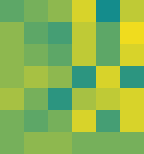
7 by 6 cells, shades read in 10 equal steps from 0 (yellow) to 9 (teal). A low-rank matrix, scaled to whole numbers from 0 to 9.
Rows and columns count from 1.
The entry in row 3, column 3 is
6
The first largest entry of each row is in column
5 3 3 4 3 5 1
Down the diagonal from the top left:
6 6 6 8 2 1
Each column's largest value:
6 6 8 8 9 8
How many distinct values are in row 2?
5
